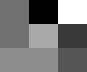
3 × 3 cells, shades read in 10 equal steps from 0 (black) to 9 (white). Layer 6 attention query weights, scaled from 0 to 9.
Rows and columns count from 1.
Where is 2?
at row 2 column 3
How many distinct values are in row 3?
2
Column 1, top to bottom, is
4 4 5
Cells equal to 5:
2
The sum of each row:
13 12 13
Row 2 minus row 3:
-1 1 -1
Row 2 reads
4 6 2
